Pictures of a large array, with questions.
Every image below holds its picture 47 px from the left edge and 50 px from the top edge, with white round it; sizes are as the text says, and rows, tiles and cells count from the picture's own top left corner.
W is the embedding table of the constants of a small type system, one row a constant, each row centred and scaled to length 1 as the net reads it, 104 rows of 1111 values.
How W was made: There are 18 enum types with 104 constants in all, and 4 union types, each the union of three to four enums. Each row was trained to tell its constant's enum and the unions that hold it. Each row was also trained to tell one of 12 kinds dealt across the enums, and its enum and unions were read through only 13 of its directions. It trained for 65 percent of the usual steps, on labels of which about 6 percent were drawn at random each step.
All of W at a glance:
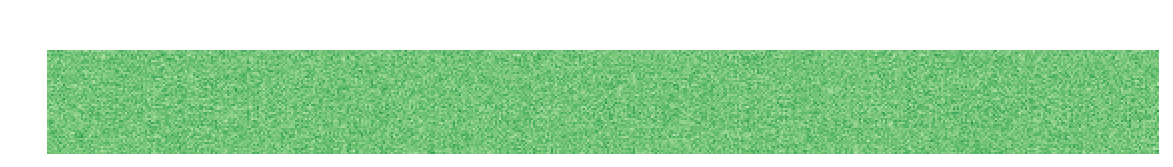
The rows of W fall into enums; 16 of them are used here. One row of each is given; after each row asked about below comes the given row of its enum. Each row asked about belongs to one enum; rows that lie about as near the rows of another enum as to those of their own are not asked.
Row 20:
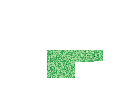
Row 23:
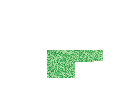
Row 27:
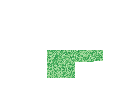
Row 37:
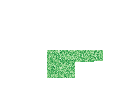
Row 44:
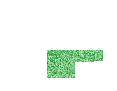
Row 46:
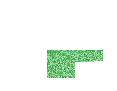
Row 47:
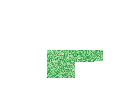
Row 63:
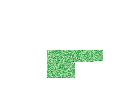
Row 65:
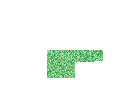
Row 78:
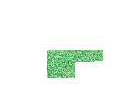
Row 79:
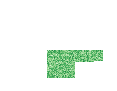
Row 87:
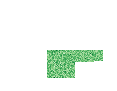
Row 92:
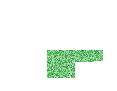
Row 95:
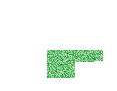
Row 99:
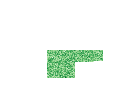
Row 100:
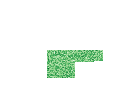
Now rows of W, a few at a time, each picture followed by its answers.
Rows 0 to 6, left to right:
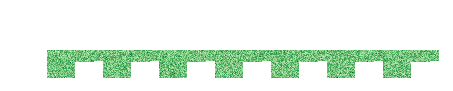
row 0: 37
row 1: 47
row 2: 78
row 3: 27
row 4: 95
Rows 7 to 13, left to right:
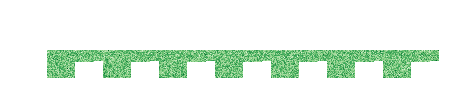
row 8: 99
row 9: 44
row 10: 78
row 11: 100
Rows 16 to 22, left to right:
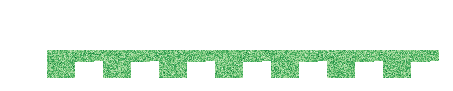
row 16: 37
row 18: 95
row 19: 79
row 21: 65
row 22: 65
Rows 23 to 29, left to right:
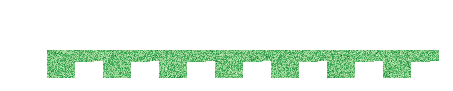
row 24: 27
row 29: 79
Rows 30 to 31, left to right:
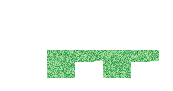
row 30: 23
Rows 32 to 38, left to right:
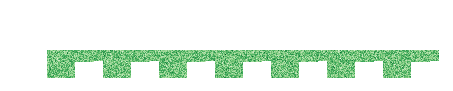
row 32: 23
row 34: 99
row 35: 63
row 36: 20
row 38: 46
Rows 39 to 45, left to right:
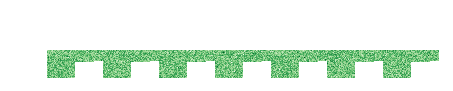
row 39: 78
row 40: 87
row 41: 95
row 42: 100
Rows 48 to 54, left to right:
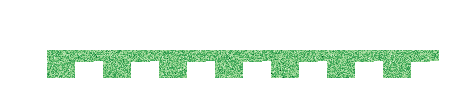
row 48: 95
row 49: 20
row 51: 20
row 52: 23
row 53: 63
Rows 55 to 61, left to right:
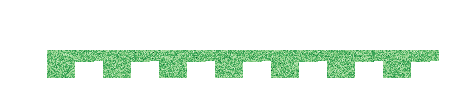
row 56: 87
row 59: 99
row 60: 44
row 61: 65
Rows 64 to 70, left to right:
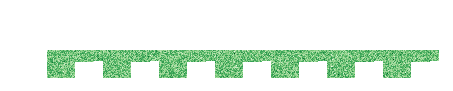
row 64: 99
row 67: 65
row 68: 87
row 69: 78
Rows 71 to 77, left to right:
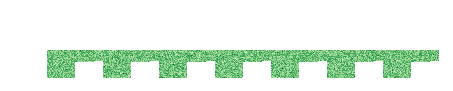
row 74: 47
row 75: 100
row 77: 44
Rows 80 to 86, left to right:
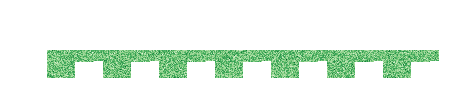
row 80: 79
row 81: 20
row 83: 27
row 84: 27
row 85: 23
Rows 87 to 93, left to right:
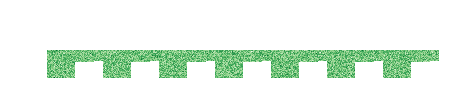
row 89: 23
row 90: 27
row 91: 37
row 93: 87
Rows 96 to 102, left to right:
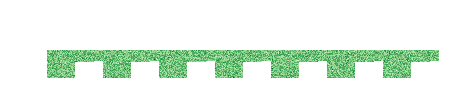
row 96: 87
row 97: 95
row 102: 100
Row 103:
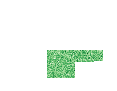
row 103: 20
